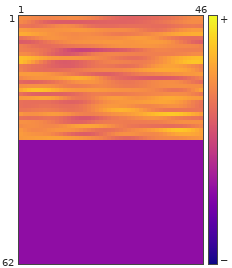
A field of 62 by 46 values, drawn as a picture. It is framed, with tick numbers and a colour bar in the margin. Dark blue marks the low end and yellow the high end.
The table splits into 2 rows of 1 panel. Panel 1,1: high, streaked across. Panel 2,1: low, flat.
